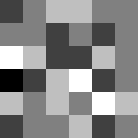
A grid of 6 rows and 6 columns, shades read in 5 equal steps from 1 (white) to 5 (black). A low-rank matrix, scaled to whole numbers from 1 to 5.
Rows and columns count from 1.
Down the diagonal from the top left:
4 3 4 1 1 3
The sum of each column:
19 18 17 15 18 17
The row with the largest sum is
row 2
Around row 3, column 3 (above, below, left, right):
4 2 2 4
